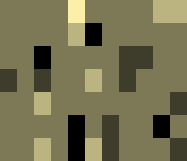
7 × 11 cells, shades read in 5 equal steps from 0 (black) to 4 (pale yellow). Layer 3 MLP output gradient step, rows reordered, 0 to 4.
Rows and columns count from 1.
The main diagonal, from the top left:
2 2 0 2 2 2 1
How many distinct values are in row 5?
3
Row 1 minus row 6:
0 0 0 0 4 0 1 0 0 3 1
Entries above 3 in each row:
1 0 0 0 0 0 0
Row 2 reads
2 2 2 2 3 0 2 2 2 2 2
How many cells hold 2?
55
